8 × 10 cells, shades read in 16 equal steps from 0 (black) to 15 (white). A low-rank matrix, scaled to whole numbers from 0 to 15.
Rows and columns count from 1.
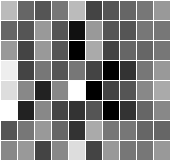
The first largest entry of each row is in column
1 3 6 1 5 1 6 5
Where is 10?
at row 3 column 6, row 5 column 10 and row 7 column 6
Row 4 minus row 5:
1 -4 5 -3 -8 4 -4 -2 -1 -1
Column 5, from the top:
11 1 0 7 15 3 3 13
